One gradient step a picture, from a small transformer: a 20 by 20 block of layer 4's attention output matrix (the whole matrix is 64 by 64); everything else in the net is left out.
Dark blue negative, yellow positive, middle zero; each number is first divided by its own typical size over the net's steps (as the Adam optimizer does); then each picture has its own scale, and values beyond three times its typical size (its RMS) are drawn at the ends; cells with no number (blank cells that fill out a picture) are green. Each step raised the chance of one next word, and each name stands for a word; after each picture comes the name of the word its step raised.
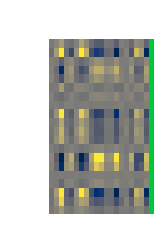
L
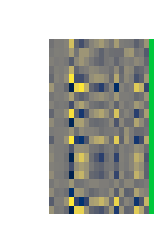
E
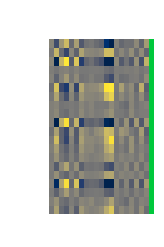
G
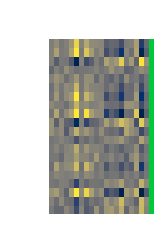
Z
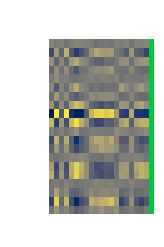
E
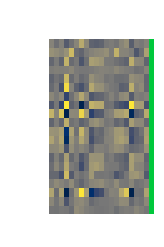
E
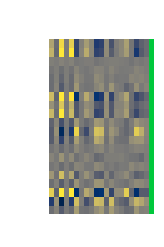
Z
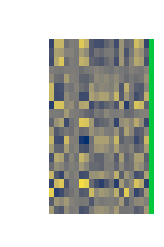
G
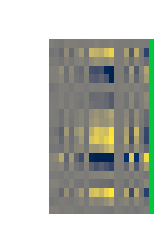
L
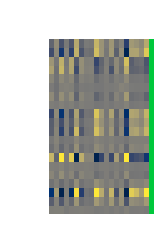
L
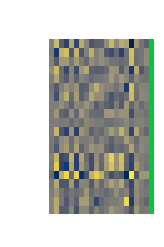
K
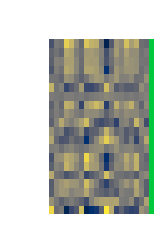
G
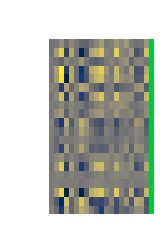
Z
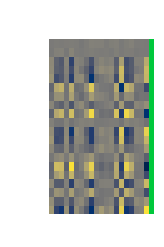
Z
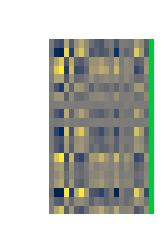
L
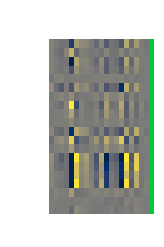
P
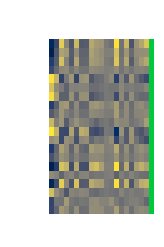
G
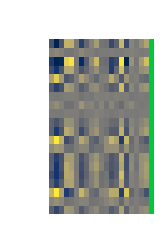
P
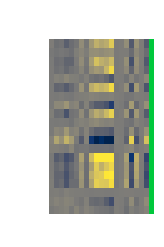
P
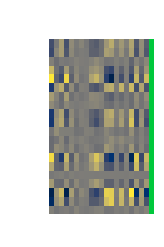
L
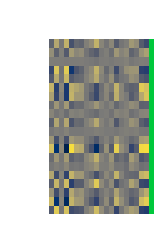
K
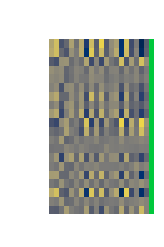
Z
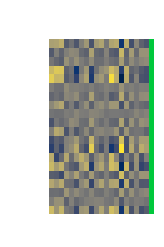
K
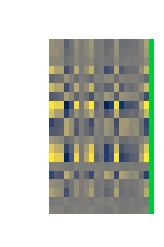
G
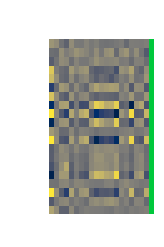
E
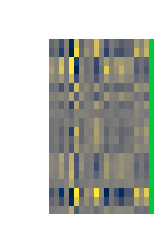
L
